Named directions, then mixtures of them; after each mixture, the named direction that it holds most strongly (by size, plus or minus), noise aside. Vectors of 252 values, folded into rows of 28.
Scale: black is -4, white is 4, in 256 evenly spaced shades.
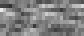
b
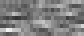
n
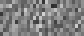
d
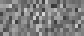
d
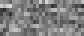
b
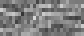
b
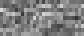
b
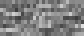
n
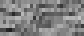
n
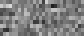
d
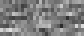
n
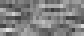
n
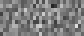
d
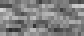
b
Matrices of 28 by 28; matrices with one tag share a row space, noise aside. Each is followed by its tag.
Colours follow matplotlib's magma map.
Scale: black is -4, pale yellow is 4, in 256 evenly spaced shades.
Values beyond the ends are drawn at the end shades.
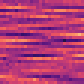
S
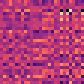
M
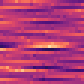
S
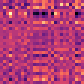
M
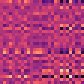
M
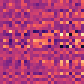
M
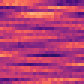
S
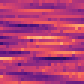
S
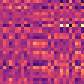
M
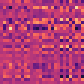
M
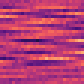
S
